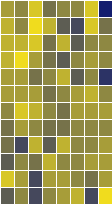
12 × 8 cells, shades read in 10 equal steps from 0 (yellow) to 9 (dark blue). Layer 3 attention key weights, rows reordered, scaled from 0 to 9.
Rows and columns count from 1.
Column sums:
42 38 40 50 46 51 41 50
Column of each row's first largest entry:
8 6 6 5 8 4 5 1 2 1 3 3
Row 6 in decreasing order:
5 4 4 3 3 3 3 2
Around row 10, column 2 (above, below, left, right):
7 3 6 5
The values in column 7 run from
1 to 7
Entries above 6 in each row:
1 1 0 0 1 0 0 0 1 0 1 2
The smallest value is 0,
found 3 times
